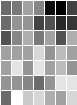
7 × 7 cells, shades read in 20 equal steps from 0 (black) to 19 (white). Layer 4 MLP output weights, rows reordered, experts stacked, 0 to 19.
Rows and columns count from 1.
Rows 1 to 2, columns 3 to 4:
12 10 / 11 5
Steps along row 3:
up up down up down up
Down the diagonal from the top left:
8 11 13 16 12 17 16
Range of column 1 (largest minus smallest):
6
